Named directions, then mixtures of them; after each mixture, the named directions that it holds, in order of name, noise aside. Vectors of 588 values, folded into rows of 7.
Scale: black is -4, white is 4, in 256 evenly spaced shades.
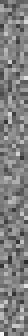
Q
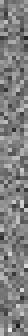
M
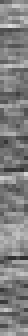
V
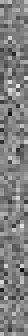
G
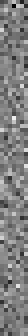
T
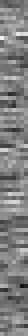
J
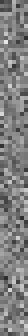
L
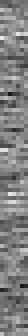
J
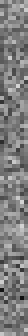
G, M, V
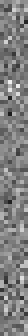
G, L, Q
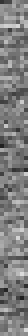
J, L, V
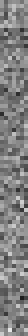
M, V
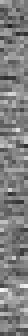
J, V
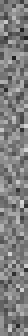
M, T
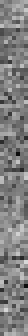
G, Q, V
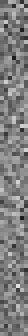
G, M, T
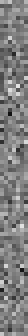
G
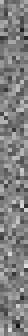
M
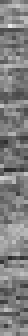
V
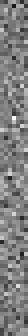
T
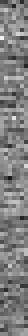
J, T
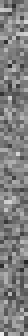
J, L, Q
